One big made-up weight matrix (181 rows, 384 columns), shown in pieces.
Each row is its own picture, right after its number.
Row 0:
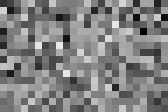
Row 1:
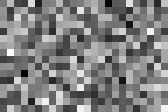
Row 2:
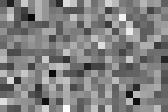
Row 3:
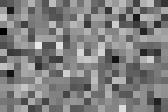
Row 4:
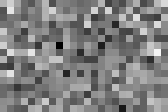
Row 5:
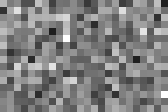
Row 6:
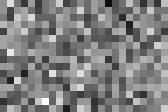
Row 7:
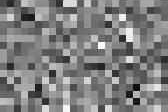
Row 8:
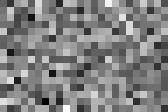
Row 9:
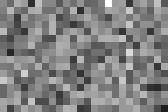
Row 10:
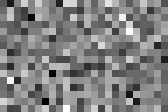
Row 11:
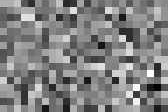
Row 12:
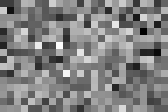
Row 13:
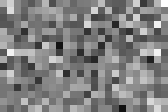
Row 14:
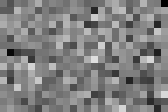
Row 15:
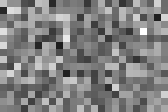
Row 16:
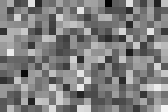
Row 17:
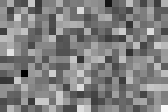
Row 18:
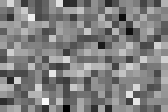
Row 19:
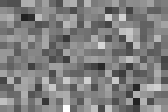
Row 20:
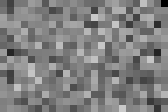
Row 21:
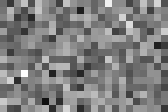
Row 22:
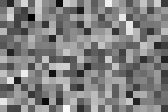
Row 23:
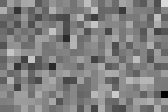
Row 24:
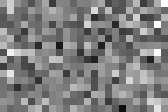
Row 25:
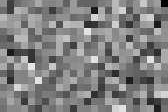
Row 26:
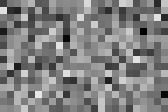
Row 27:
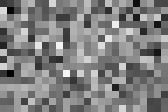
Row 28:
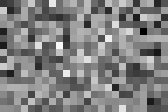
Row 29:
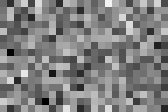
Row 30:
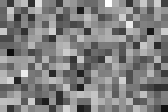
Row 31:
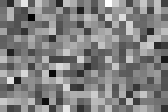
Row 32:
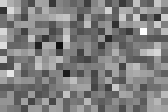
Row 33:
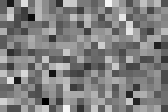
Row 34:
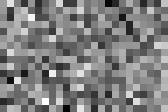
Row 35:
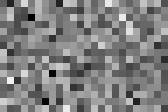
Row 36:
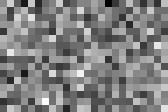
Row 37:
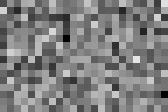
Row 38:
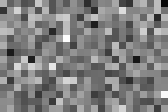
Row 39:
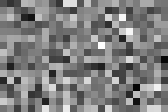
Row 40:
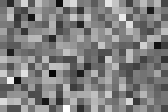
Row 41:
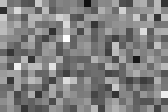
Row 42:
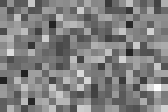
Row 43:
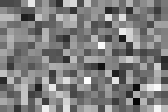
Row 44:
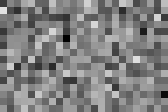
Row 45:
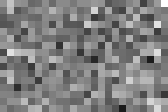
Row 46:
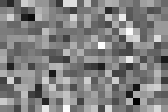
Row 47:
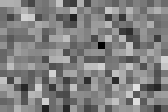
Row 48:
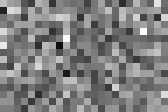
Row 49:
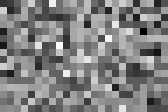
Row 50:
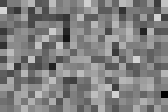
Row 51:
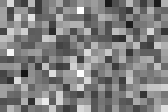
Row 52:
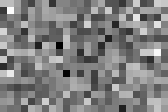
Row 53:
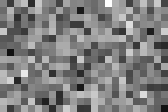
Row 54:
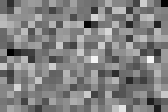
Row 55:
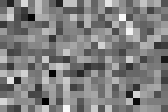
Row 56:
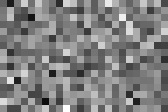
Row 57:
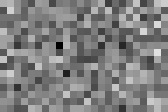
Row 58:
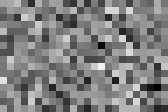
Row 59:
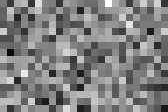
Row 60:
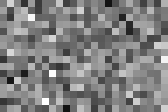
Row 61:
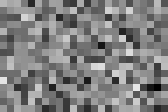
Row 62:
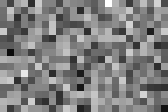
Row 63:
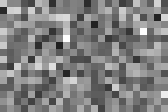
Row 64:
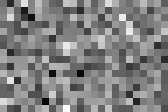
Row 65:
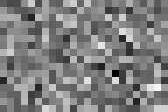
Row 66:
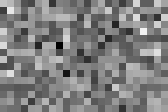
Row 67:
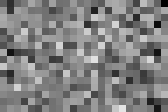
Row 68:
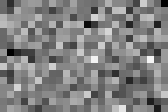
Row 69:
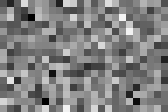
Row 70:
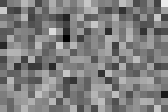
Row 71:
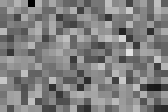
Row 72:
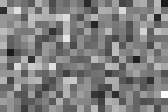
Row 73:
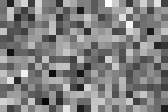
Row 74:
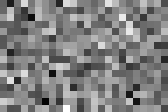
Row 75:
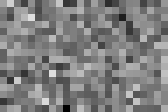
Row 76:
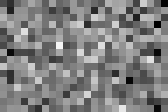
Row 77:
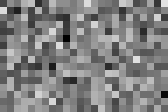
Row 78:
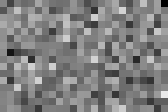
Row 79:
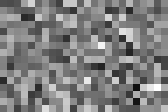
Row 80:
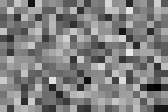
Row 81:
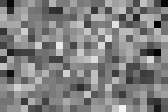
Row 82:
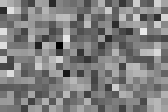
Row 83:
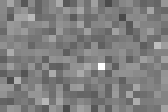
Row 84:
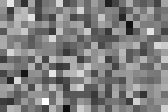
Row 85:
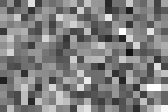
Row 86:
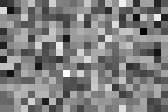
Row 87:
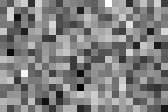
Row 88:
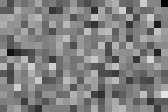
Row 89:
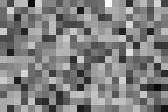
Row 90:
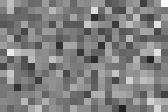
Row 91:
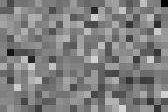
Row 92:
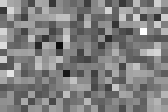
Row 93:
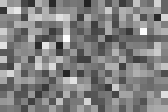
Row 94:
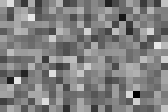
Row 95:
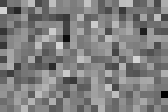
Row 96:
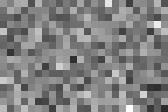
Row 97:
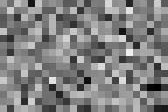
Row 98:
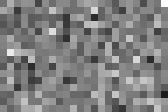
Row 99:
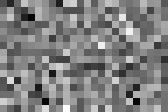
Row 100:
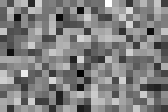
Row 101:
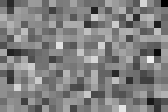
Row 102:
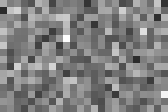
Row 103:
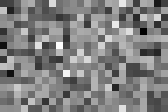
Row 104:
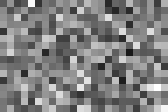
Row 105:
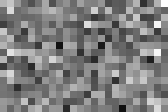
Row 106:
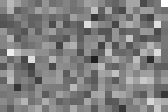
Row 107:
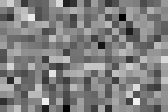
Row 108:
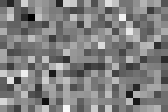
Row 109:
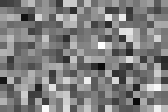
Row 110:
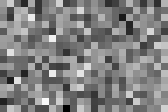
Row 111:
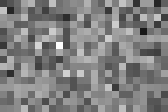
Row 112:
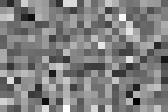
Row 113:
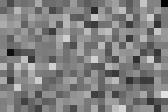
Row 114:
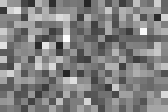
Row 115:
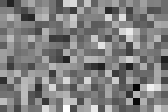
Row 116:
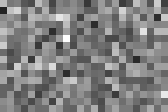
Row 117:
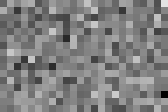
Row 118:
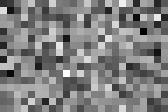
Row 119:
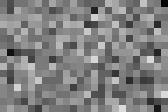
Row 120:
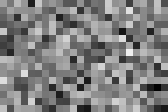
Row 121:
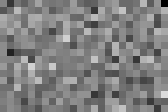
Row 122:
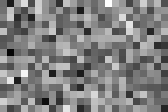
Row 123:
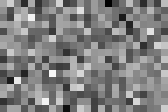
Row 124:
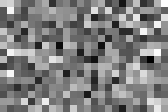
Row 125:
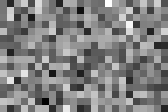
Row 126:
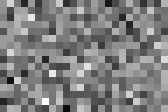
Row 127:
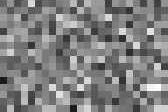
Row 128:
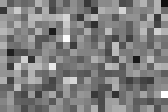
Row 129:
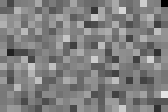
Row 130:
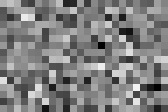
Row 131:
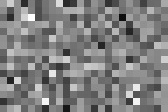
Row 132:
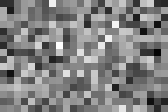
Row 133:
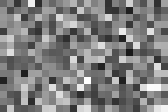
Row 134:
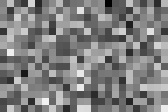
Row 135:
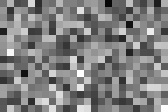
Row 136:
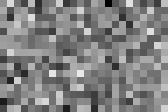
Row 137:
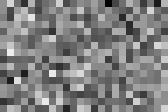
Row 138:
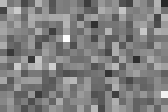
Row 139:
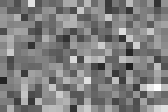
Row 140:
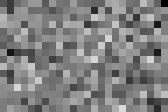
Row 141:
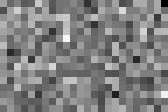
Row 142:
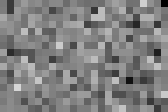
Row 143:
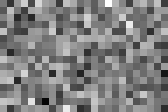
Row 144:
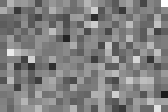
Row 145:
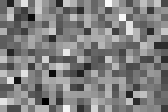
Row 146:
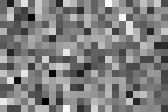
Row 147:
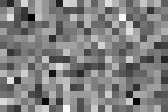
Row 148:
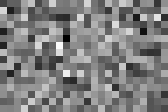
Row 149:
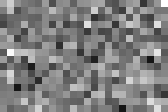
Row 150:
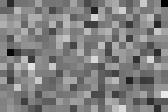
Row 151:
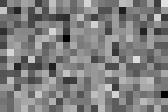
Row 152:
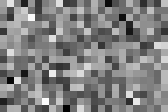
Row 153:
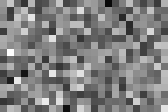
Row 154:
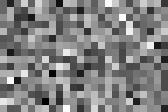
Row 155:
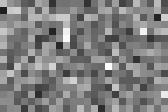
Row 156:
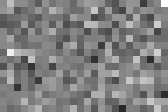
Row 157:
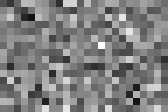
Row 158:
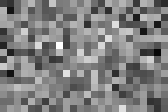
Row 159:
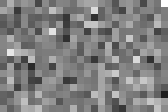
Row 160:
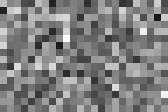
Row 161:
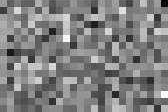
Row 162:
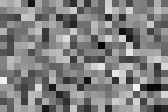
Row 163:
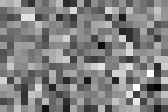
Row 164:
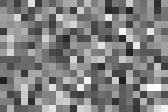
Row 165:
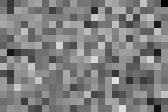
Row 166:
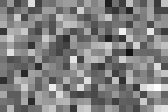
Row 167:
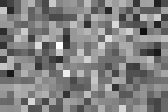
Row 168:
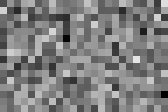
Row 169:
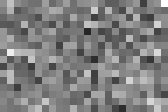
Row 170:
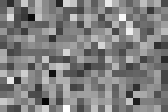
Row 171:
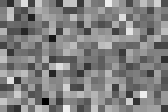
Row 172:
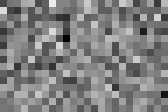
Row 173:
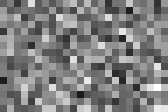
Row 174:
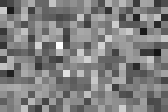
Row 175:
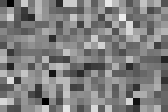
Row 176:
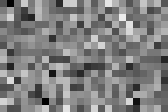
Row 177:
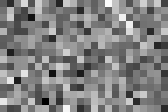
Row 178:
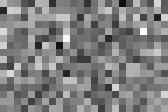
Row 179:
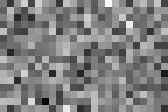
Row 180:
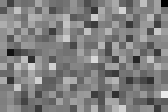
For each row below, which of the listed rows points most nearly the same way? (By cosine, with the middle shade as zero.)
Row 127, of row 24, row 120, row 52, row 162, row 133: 133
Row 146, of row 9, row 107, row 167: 9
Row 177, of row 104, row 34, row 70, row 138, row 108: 108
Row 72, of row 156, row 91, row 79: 91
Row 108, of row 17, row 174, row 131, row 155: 174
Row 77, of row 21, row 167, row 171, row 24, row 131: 167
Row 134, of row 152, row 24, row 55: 152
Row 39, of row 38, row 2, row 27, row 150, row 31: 2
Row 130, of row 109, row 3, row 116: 116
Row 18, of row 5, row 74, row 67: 5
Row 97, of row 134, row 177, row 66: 177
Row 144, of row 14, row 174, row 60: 60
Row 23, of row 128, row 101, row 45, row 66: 45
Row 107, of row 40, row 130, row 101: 130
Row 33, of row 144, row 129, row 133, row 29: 29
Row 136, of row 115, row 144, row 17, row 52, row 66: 17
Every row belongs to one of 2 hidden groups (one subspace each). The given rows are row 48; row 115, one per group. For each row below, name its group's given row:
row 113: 48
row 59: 115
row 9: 115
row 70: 48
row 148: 48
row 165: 48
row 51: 115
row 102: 48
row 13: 48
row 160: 48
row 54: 48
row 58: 115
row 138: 48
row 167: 48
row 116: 48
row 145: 115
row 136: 115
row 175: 115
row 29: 115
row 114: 48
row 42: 115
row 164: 115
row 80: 115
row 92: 48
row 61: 115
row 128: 48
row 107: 115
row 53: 115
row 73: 115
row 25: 48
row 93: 48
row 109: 115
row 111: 48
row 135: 115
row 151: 48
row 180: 48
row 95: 48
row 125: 115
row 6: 115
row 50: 48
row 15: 48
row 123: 115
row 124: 48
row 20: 48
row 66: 48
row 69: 115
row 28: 48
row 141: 48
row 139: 115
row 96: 115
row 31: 115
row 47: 115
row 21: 115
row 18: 115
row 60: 115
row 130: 115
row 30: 115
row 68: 48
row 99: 115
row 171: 115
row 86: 48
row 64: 115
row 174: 48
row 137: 115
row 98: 48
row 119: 48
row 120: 115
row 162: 115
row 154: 115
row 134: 115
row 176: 115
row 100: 115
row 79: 115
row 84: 115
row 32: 48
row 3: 48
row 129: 48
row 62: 115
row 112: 115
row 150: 48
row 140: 48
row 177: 115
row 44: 48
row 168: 48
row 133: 115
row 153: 115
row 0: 48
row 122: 115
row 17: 115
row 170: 115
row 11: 115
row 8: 115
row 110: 115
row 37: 48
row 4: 48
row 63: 48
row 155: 48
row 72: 48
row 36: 115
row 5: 48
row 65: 115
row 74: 115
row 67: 48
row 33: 115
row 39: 115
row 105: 48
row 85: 115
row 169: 48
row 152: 115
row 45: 48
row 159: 48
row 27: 48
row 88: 48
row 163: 115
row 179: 115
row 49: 48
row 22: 115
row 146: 115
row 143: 115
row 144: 48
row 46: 115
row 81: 48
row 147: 115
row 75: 115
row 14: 48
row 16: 115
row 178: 48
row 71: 115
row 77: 48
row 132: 48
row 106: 48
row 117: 48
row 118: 48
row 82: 48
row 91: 48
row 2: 115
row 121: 48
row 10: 115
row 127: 115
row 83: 115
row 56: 115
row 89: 115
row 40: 115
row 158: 48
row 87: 115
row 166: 115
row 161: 48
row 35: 115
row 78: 48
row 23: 48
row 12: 48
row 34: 115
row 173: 115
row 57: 48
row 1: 115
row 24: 48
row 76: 48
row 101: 48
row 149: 48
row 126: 115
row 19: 115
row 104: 115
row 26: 48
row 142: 48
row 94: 115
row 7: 115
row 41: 48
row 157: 115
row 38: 48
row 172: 48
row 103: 48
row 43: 115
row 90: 48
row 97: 115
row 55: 115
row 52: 48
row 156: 48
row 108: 115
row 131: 115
